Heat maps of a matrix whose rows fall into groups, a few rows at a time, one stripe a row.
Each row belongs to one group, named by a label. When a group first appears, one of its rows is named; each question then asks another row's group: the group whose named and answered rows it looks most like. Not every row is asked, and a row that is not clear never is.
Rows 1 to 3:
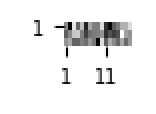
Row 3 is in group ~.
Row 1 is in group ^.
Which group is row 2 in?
^
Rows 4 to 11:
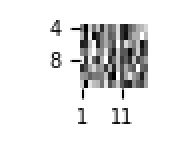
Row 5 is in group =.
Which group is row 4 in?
^
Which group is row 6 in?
~
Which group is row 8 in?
=
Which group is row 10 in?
~
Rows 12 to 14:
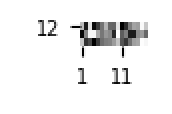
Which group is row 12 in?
=
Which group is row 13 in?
^
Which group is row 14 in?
=
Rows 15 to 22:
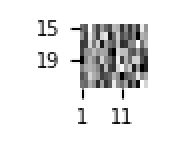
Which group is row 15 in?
=
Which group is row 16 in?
=
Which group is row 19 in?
~
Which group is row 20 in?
~
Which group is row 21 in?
^
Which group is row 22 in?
=
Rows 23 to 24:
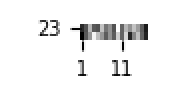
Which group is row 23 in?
~
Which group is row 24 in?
~
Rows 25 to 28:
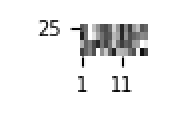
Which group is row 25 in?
^
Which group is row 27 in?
=
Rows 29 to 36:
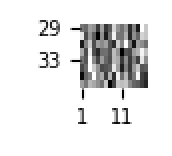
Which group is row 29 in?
=
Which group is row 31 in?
~
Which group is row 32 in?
=
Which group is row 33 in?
=
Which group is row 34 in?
^
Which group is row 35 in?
~
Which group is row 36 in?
~
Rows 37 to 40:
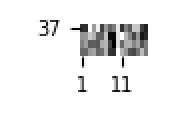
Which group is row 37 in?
^
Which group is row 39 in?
~
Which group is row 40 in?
~
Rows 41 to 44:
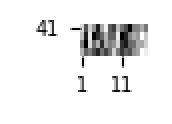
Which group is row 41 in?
=
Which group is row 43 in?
^
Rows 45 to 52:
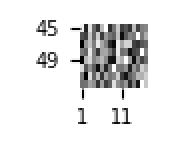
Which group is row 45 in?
=
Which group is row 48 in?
=
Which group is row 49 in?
~
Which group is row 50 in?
=
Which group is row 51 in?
^
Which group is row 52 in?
=
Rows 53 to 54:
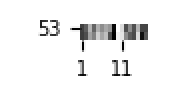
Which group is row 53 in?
~
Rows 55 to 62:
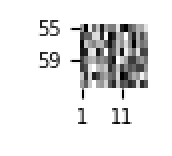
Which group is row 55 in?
^
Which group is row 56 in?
~
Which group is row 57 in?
~
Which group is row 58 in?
~
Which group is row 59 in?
~
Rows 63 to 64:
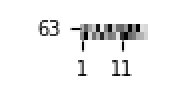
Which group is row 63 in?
=
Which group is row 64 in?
^
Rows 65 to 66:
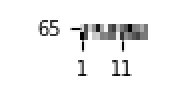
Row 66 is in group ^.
